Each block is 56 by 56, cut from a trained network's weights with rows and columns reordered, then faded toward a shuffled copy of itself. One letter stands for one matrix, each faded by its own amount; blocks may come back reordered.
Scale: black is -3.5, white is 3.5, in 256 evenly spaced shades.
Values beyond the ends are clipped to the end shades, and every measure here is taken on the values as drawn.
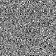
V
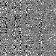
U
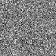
V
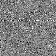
V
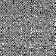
U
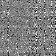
U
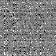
U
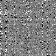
U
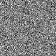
V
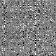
U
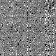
U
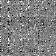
U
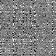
U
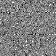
V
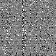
U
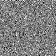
V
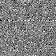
V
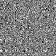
V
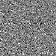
V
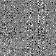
U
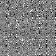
U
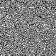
V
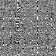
U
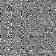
U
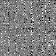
U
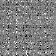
U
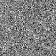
V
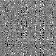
U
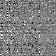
U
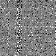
U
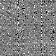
U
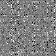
U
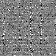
U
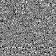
V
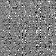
U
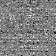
U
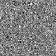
V
